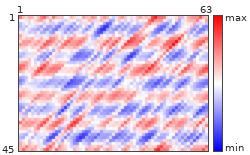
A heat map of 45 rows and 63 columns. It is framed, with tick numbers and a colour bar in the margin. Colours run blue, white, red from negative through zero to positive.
Odd rows or columns: none. Stripes: horizontal, repeating 5 times. Slope: none.
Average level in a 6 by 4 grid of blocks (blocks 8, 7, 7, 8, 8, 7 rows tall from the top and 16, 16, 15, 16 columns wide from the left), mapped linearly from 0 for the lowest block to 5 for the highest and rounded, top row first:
2132 / 4233 / 5354 / 3332 / 4322 / 3012
